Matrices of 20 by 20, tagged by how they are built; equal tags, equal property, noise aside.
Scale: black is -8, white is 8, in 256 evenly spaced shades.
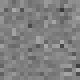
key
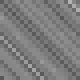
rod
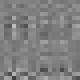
key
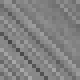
rod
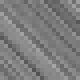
rod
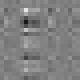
key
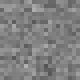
key
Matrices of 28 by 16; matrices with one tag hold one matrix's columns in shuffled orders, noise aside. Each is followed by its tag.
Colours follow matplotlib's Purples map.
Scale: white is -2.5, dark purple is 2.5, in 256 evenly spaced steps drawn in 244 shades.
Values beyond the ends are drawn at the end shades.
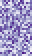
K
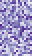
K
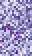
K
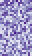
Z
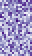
Z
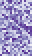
K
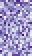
Z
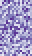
K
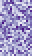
K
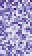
Z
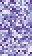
K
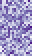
K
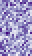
Z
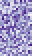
K
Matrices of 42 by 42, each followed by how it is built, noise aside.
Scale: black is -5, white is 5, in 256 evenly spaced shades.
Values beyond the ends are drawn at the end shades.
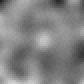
smooth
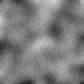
smooth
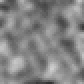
smooth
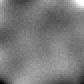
smooth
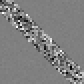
banded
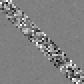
banded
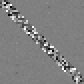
banded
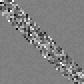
banded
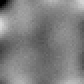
smooth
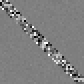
banded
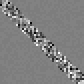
banded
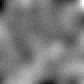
smooth
